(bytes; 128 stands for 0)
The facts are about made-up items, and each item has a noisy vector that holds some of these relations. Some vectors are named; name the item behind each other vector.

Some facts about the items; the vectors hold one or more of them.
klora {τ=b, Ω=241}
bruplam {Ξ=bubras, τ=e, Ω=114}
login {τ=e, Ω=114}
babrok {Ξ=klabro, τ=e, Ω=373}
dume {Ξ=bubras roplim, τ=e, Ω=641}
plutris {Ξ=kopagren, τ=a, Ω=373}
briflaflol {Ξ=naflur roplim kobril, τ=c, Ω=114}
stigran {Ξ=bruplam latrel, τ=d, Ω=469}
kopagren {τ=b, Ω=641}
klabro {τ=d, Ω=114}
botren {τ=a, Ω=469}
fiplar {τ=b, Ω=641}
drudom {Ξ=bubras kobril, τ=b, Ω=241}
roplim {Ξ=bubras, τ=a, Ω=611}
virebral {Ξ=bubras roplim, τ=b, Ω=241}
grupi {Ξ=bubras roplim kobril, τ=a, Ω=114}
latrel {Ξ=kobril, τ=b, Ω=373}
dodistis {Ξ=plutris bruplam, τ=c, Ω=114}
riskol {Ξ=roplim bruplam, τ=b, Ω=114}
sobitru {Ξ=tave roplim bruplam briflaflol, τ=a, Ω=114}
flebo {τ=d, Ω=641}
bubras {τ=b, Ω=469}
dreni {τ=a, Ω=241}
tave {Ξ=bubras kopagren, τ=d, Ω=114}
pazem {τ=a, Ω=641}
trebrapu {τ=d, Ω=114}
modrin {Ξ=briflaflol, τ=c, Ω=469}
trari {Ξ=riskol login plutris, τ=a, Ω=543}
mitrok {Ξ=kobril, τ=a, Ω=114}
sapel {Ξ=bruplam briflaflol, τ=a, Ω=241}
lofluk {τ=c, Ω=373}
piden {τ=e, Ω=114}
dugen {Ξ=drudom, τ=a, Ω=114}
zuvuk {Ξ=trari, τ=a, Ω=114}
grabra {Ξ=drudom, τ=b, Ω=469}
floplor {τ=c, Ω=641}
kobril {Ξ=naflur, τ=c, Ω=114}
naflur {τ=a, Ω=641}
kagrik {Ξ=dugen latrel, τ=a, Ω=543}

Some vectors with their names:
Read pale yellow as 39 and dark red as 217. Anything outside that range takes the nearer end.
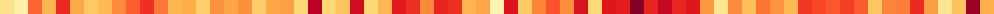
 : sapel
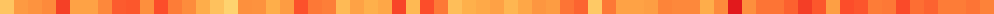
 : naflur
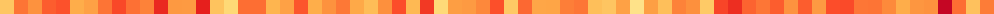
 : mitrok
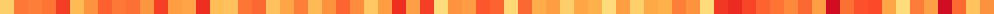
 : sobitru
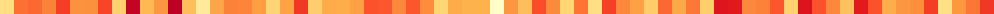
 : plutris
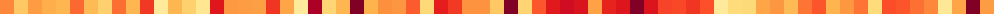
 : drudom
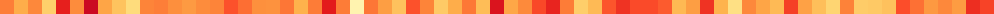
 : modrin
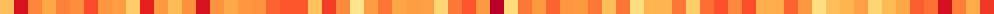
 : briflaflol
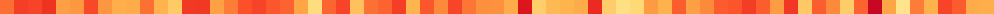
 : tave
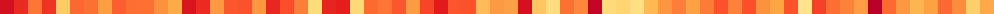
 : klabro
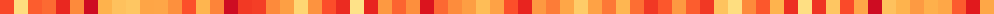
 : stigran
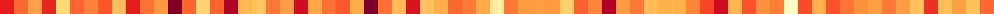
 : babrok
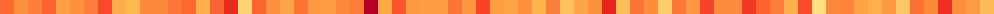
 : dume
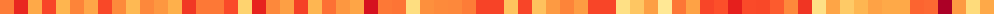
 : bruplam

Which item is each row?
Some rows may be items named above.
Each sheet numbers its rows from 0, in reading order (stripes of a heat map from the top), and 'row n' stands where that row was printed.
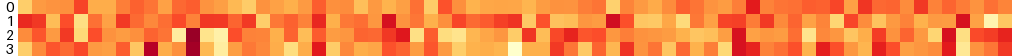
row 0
naflur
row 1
piden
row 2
latrel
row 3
plutris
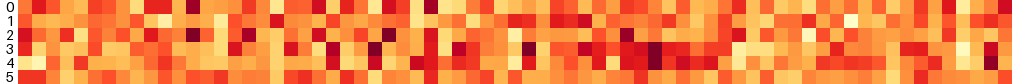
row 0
lofluk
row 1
bubras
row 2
babrok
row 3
klora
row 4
sapel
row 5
floplor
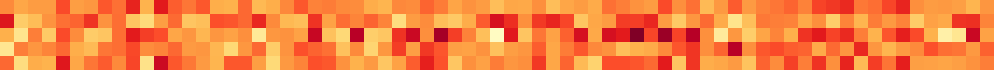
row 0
pazem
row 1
grabra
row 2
dreni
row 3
roplim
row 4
botren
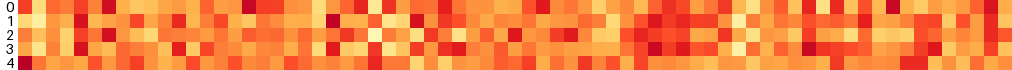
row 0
stigran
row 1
kagrik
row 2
modrin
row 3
trari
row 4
fiplar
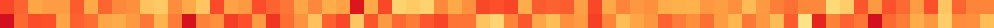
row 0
kopagren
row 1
flebo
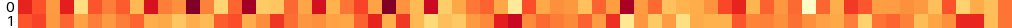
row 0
babrok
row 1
riskol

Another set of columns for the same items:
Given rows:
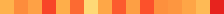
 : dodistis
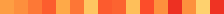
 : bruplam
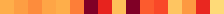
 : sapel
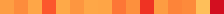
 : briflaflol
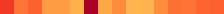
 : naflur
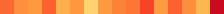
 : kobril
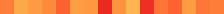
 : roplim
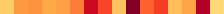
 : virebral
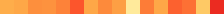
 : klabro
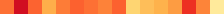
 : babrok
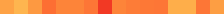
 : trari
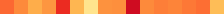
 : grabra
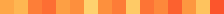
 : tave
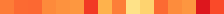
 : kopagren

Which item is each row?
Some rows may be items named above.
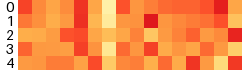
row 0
bubras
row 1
grabra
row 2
riskol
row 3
botren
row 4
piden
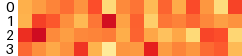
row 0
piden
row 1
dume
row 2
lofluk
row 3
grabra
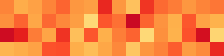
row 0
roplim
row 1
modrin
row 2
latrel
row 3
riskol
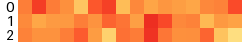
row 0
floplor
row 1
kagrik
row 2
stigran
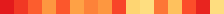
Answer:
plutris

